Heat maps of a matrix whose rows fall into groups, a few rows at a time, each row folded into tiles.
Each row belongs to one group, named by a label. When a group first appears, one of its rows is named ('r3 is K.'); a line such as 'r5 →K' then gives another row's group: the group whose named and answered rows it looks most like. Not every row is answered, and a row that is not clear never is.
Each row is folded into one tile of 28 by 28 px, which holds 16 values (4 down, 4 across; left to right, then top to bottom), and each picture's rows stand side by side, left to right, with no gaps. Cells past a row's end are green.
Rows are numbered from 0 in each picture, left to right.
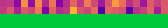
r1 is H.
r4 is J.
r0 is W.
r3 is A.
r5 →H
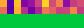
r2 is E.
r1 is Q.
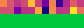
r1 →A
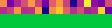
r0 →E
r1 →A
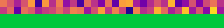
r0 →A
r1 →E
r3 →E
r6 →E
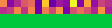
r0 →E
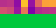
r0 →W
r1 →Q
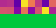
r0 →W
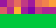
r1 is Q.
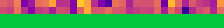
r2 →W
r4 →J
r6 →J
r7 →W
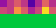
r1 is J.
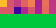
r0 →J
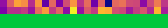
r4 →J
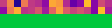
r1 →W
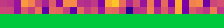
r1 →A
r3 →W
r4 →J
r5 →H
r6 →H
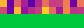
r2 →H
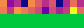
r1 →J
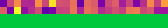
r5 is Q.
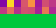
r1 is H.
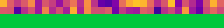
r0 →J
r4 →Q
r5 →J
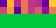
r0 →H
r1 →W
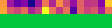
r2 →A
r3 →W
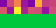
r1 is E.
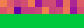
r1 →E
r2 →H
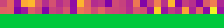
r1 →J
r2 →W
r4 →W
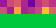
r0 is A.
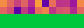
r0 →J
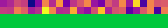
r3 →E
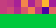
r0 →W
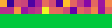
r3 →H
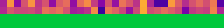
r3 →A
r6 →J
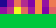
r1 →H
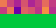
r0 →A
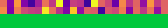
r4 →H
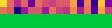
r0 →J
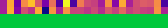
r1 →A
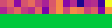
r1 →A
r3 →W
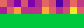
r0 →E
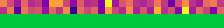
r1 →W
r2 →A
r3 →W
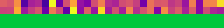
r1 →W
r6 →W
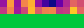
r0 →H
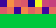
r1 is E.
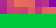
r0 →Q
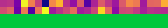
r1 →E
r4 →Q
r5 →Q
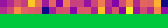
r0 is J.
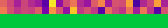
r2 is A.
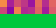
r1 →H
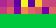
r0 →W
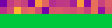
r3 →H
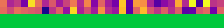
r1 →J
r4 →H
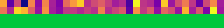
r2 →Q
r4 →W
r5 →W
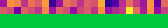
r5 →H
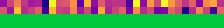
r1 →W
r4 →W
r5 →Q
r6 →J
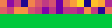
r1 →J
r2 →Q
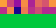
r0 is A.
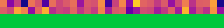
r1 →E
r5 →J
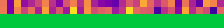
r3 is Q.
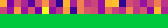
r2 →H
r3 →W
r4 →E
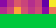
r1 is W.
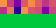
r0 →A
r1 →J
